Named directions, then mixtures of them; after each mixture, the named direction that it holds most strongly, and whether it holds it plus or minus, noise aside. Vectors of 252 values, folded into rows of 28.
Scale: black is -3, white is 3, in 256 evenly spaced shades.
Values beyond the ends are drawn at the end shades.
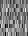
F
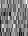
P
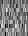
F, plus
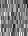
P, minus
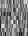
P, plus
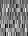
F, plus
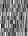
F, minus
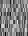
F, plus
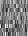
F, minus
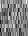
P, plus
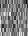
P, minus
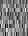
F, plus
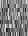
F, minus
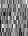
P, plus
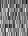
F, plus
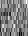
P, plus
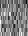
P, minus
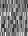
P, minus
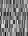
F, plus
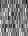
P, minus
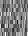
F, minus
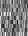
P, minus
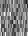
P, minus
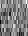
P, plus
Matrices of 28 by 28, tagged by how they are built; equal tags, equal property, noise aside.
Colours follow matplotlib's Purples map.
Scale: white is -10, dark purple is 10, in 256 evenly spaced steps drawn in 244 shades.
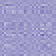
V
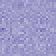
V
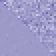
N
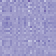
V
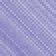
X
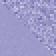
N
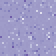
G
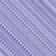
X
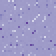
G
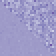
N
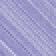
X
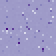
G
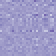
V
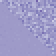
N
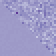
N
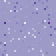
G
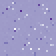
G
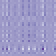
V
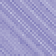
X
